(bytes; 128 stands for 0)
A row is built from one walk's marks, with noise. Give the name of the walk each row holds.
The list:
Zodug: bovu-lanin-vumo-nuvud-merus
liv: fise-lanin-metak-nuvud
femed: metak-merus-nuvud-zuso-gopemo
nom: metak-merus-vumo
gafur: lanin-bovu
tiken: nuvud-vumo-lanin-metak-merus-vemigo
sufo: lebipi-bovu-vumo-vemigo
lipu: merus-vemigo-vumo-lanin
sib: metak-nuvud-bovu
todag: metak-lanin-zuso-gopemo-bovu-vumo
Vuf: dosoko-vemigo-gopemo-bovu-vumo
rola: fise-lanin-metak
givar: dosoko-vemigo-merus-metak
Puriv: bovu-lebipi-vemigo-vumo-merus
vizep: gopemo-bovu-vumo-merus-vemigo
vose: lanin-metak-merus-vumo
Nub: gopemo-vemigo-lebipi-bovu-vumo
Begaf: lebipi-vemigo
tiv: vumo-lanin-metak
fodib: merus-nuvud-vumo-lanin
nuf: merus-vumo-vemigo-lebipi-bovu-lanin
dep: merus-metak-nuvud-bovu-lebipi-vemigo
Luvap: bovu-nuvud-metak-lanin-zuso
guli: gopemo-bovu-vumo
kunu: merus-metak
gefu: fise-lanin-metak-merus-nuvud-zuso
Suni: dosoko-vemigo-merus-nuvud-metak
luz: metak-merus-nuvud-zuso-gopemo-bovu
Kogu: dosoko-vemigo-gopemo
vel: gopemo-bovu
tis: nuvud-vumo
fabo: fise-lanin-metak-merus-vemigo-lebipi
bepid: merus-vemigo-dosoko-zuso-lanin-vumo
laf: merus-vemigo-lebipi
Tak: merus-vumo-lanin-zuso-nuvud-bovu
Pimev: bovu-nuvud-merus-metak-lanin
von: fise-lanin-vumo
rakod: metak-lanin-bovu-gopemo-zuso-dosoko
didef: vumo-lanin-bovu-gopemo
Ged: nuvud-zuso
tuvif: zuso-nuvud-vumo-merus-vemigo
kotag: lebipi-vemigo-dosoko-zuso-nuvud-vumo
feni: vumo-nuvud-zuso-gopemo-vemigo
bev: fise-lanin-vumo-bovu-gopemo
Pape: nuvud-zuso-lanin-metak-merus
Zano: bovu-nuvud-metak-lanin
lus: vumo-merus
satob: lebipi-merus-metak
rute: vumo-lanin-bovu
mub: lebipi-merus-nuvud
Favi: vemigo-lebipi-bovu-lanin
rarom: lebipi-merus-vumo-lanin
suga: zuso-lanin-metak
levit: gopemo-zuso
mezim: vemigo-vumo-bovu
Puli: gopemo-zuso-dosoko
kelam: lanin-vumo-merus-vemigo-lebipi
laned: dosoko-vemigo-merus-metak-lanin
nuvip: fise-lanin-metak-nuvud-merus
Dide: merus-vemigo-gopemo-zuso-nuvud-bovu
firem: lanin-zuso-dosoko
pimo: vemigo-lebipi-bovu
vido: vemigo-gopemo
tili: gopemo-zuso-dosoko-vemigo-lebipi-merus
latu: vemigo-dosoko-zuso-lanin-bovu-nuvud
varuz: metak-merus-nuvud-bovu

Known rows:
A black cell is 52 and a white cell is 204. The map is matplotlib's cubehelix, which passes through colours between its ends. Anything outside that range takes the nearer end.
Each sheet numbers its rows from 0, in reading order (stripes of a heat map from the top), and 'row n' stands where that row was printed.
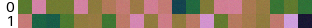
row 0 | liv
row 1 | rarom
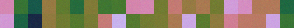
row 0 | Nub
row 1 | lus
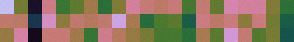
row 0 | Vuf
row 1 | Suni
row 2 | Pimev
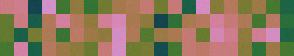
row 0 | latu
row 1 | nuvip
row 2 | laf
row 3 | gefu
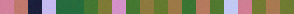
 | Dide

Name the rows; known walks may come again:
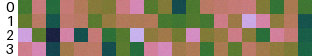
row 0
gefu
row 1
dep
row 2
bepid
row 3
gafur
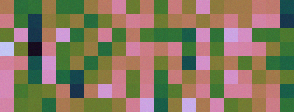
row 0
kotag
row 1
nuf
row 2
sib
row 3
Vuf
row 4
latu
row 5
feni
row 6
tis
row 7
von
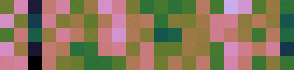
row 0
varuz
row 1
tiken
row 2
nuvip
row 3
Zodug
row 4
todag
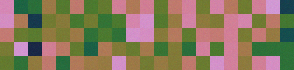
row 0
kelam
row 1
bev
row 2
Favi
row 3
Luvap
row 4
laf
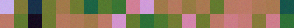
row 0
rute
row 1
nom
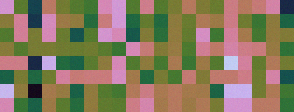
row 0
fodib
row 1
Pape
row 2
Ged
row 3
pimo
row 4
Dide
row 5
satob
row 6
guli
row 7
Nub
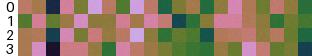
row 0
givar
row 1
liv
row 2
Suni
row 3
Pimev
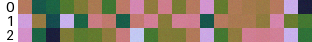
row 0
rarom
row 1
Kogu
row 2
lus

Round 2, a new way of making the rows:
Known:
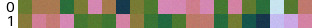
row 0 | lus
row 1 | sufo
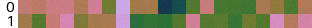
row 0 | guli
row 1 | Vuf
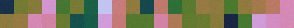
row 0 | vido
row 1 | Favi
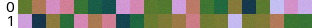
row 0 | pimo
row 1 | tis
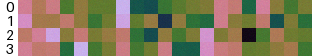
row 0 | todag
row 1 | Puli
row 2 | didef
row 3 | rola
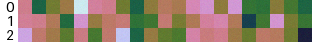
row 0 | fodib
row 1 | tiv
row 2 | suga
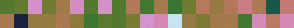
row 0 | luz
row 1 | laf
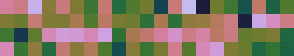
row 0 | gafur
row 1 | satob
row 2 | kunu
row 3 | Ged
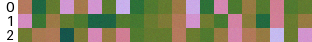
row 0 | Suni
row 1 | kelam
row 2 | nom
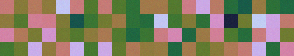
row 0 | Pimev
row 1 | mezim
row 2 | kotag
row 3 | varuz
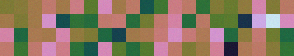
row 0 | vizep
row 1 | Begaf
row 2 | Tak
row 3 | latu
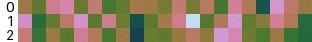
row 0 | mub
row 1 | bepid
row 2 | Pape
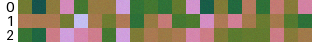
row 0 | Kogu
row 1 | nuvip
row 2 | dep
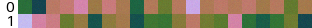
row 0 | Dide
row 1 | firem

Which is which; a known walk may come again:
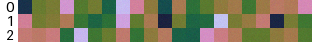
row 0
vido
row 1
levit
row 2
rola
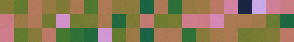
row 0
satob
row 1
gefu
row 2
tili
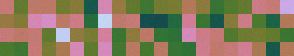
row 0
Nub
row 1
vel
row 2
liv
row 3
femed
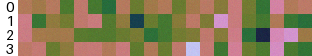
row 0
fabo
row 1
Pape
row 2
rarom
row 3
tuvif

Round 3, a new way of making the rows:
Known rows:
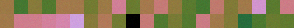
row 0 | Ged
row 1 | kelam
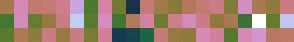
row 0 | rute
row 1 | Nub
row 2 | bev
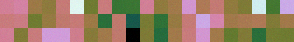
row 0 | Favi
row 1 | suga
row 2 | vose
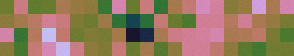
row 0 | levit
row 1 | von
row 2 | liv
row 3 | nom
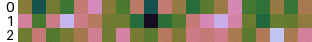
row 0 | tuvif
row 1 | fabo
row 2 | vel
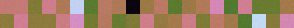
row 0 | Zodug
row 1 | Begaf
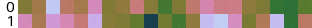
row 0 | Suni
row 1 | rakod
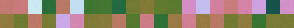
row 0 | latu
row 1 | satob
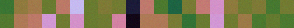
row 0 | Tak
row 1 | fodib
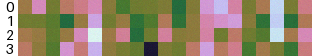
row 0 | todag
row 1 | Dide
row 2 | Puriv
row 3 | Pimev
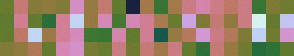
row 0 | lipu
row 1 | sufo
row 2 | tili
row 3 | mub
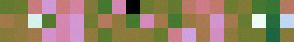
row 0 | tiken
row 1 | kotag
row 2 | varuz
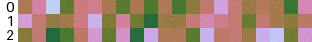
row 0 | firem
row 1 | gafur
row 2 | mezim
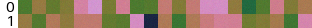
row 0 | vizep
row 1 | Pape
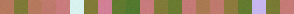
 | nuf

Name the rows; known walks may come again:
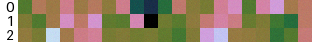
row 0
bev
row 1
tiken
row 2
givar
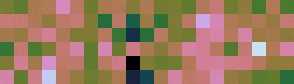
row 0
lus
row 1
suga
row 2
von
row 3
guli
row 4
tiv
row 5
nuvip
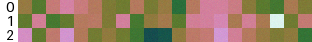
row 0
kunu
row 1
vido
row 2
rola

